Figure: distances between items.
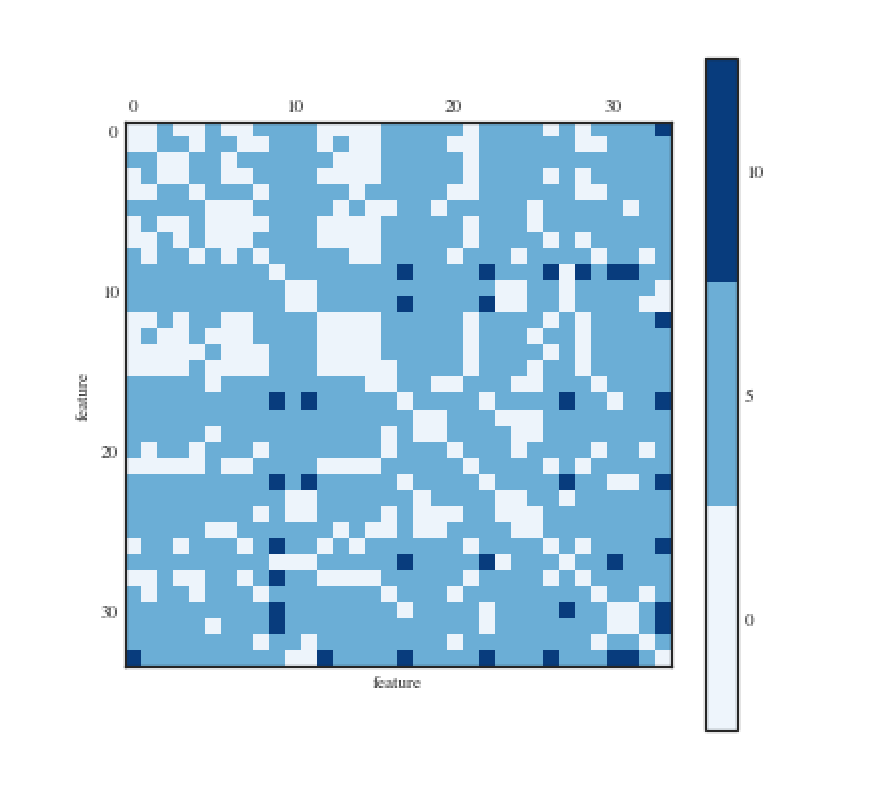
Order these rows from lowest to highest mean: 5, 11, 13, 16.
13, 5, 16, 11
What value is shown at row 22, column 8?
5
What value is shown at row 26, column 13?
5
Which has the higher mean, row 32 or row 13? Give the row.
32
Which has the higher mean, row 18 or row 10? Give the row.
18
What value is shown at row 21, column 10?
5
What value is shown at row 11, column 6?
5
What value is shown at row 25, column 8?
5
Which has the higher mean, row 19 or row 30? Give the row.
30
